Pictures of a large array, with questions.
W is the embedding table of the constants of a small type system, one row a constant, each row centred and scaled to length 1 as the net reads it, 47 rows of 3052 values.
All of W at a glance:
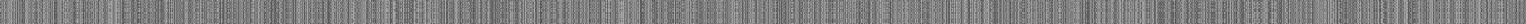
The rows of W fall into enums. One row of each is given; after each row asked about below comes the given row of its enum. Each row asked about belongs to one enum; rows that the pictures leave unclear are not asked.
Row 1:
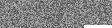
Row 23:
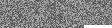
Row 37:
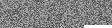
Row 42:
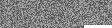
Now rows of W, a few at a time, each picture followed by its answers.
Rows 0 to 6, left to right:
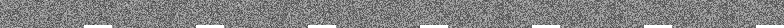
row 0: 37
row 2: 1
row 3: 42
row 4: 23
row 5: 23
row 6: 23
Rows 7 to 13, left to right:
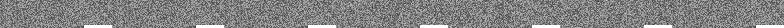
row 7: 42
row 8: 42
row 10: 1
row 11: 23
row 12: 37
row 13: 42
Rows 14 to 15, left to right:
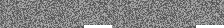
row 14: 42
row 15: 42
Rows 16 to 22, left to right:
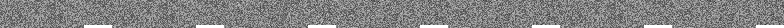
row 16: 23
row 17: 23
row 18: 1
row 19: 37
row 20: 37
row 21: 23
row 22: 37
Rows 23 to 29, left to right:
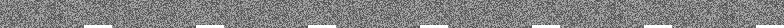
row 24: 42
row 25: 42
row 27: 42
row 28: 23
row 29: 23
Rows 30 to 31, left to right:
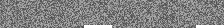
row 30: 42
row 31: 23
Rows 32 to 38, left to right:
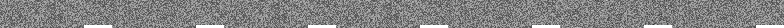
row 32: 23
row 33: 42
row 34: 23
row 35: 23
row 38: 42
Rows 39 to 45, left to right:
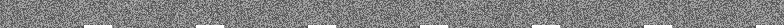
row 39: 42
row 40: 1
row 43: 1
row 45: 42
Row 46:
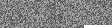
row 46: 23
